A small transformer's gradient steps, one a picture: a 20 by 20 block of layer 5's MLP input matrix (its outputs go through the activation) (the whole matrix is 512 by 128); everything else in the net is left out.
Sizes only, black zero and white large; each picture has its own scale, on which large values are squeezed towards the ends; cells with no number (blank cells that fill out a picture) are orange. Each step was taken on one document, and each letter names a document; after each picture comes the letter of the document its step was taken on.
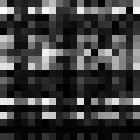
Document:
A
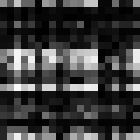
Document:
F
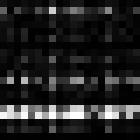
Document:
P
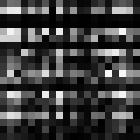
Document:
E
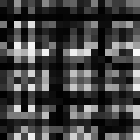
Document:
F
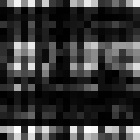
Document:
F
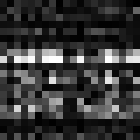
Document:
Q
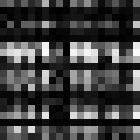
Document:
F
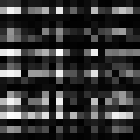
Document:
E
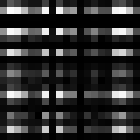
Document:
E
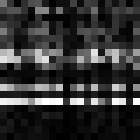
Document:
A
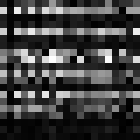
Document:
Q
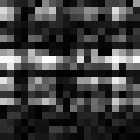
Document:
A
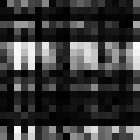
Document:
F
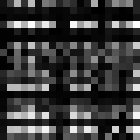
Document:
F
